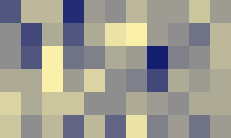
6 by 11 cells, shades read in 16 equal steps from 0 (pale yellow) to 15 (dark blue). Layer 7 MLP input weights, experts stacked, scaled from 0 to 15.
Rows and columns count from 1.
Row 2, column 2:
12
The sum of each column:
35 44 16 53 32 37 24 53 39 39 30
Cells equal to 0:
3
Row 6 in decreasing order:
10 10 9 8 7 6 6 4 4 3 1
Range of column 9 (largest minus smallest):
3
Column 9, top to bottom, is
6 7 8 5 7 6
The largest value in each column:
11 12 5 14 8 10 8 15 8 9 6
